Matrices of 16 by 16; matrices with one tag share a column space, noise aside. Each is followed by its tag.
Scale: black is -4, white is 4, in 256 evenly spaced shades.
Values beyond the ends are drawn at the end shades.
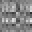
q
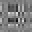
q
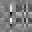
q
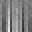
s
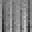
s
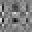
q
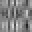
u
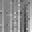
s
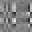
q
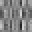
u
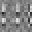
q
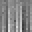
s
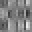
u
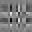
q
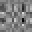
q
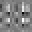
q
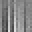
s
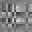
q
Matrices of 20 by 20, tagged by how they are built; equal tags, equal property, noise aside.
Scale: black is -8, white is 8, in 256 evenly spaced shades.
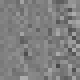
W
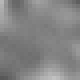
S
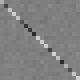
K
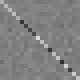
K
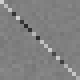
K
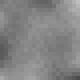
S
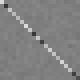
K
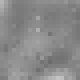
S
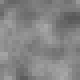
S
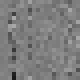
W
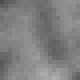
S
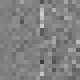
W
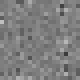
W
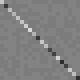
K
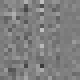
W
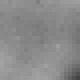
S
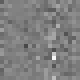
W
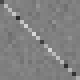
K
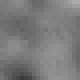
S
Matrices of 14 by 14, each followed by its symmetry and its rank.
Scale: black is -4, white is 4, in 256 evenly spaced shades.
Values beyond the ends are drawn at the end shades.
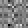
neither, rank two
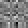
neither, rank two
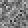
symmetric, full rank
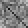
symmetric, full rank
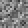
symmetric, full rank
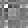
symmetric, rank two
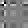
symmetric, rank one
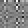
neither, rank two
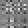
neither, rank two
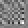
symmetric, rank two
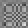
symmetric, rank two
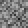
symmetric, full rank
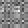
neither, rank two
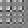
symmetric, rank one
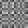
symmetric, rank one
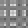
symmetric, rank one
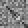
symmetric, full rank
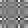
symmetric, rank one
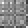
symmetric, rank two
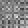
symmetric, rank two
